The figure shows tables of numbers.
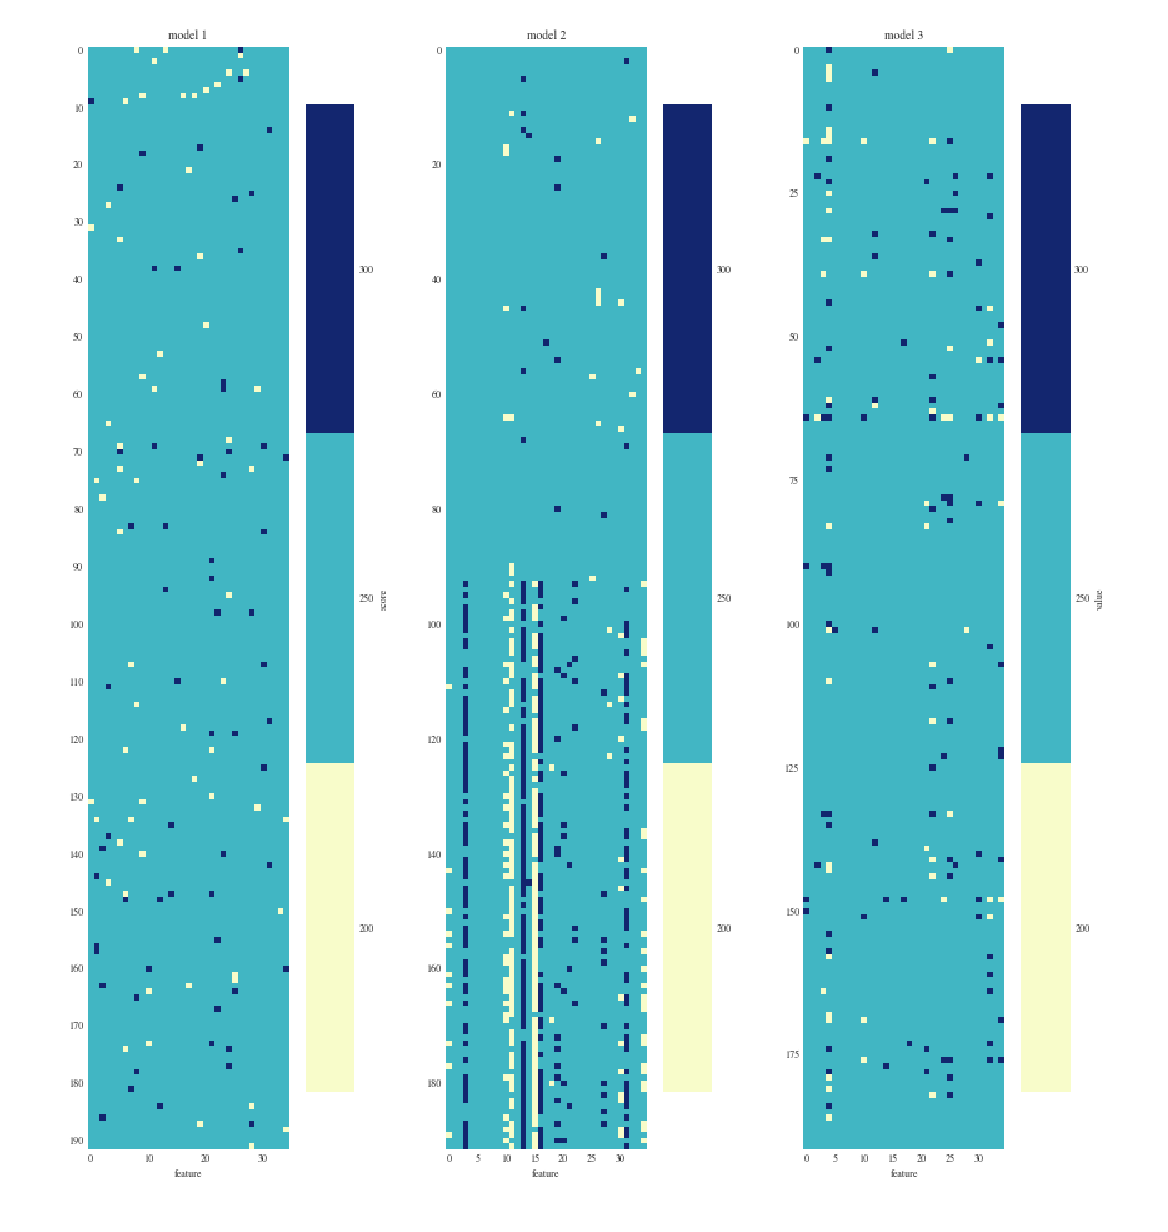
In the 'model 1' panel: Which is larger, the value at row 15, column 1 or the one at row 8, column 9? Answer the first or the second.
the first
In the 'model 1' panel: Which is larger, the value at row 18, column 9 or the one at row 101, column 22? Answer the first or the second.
the first
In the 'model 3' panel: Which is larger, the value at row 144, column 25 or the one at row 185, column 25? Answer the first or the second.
the first
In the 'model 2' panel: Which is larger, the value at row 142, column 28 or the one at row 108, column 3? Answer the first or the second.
the second
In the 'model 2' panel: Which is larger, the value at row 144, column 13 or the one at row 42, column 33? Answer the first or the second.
the first
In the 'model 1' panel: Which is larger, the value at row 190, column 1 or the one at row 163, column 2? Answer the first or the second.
the second
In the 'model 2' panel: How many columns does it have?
35
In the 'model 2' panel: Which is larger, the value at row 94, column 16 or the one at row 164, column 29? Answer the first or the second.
the first
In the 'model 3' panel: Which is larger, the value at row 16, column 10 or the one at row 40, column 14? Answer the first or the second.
the second
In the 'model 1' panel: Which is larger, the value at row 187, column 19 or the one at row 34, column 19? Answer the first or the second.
the second
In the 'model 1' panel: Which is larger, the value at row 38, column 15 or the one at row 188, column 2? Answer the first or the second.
the first
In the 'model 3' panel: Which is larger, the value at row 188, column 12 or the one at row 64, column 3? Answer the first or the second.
the second
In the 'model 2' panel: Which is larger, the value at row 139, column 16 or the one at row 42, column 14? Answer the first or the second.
the first
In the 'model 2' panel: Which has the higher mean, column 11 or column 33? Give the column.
33
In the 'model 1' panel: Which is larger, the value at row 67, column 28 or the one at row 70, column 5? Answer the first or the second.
the second
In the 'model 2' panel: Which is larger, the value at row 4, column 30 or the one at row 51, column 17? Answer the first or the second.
the second
